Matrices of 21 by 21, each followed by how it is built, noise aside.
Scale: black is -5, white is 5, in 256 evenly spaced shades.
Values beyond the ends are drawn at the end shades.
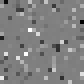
sparse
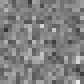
low rank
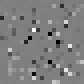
sparse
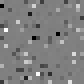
sparse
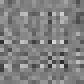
low rank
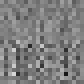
low rank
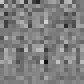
low rank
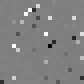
sparse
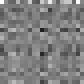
low rank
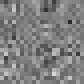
low rank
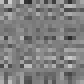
low rank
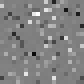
sparse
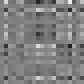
low rank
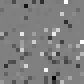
sparse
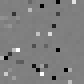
sparse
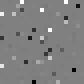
sparse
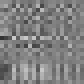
low rank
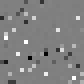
sparse
